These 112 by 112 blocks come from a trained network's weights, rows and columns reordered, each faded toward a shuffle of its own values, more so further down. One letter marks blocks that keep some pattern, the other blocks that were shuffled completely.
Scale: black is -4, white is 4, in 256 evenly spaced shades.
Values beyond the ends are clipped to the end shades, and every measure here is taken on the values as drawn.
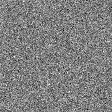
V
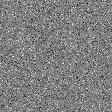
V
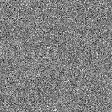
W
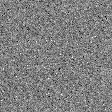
V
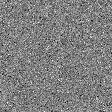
V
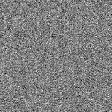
W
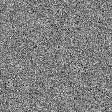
W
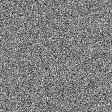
V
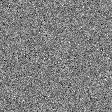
V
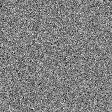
W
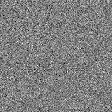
W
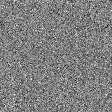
W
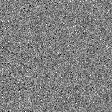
W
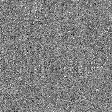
W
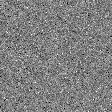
V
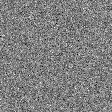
V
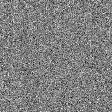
W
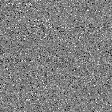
W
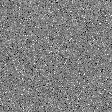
V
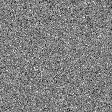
V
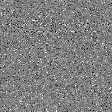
W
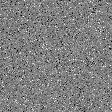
V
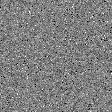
W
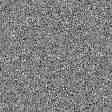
V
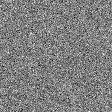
V
